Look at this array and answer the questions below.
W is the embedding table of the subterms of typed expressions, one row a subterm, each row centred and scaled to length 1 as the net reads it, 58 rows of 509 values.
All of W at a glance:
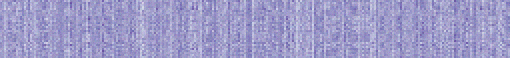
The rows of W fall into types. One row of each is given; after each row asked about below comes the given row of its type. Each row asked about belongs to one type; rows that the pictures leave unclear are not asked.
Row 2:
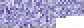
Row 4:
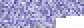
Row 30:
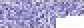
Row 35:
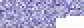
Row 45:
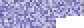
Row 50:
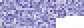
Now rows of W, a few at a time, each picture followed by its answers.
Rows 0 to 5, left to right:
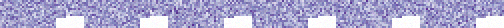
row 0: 35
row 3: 45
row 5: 2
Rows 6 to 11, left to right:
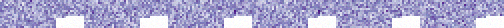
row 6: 4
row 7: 4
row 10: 50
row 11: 35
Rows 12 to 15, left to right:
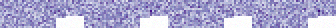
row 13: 30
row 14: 50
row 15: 2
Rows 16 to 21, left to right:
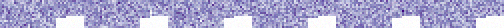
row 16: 4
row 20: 2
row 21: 45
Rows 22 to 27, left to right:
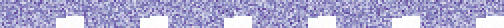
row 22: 50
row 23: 45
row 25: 2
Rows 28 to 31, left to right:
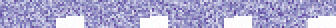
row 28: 45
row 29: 45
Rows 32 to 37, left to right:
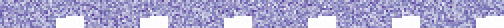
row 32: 45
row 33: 30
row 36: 45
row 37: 4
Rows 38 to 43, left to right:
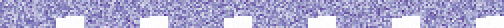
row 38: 4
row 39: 50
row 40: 35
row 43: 50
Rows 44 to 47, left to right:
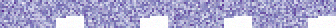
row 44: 4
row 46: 50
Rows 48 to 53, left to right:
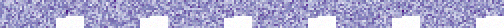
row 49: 4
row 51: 50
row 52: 30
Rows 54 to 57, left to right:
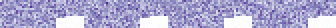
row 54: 50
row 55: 2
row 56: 45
